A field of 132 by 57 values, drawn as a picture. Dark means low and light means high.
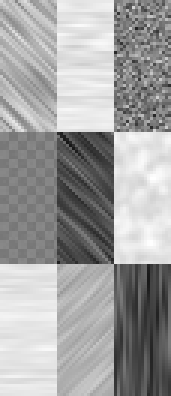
The table splits into 3 rows of 3 panels. Panel 1,1: high, slanting down to the right. Panel 1,2: very high, streaked across, faint in contrast. Panel 1,3: middling, fine-grained, strong in contrast. Panel 2,1: middling, checkered, faint in contrast. Panel 2,2: low, slanting down to the right. Panel 2,3: very high, blotchy, faint in contrast. Panel 3,1: very high, streaked across, faint in contrast. Panel 3,2: high, slanting up to the right, faint in contrast. Panel 3,3: low, streaked downward.
